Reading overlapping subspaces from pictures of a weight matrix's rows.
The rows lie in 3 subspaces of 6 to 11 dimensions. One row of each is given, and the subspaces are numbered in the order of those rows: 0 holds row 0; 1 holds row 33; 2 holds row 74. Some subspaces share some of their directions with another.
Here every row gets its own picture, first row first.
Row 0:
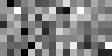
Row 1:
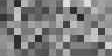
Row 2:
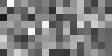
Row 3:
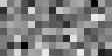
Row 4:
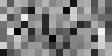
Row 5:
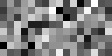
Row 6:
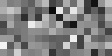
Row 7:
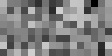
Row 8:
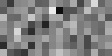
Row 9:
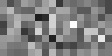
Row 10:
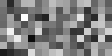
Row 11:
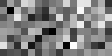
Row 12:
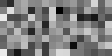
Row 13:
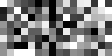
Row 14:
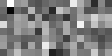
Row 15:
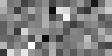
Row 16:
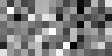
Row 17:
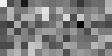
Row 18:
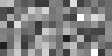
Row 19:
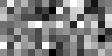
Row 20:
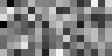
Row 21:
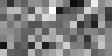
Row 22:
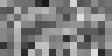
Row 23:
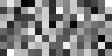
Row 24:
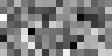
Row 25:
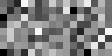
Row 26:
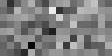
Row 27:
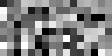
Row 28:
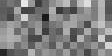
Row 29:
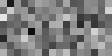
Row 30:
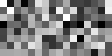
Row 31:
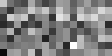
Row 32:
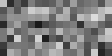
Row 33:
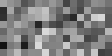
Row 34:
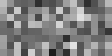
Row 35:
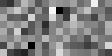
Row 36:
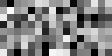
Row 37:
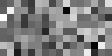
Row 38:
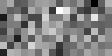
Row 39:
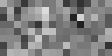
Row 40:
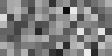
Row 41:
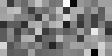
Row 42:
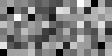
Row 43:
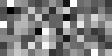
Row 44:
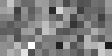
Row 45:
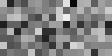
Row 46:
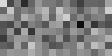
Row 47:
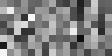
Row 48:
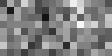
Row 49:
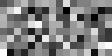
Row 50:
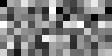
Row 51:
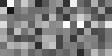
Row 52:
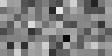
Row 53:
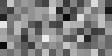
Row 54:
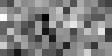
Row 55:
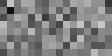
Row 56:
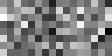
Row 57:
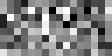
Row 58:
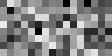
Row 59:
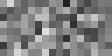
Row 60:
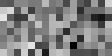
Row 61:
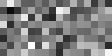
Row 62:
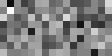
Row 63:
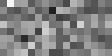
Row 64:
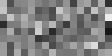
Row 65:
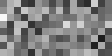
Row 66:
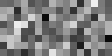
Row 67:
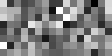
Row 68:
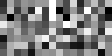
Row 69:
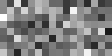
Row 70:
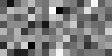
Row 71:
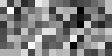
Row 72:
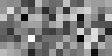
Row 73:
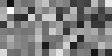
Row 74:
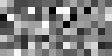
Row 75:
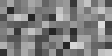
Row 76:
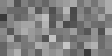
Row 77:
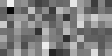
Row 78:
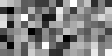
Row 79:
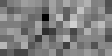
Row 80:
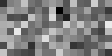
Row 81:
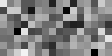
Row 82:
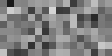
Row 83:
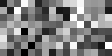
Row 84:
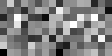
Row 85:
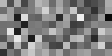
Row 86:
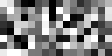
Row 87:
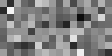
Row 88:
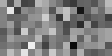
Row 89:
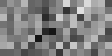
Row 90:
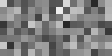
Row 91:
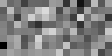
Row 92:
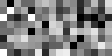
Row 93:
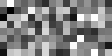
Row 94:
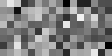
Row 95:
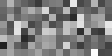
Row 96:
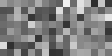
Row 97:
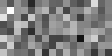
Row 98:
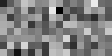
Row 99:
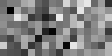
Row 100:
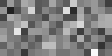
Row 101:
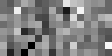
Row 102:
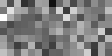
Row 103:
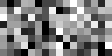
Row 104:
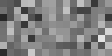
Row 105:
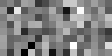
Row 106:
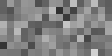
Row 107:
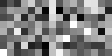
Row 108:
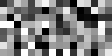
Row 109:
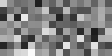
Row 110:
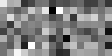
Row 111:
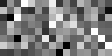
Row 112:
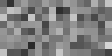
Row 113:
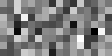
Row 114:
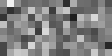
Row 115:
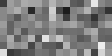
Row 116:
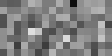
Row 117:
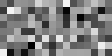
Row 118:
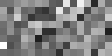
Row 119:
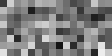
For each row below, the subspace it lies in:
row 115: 1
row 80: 0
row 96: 1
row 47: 2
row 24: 0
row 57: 2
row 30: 1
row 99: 0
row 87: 1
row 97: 2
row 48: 1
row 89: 2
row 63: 0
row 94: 2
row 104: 2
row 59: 2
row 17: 0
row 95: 2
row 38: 2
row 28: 2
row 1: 2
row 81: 2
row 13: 2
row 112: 0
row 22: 0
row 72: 2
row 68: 2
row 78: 0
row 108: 1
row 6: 0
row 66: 2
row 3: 1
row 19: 1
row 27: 1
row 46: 0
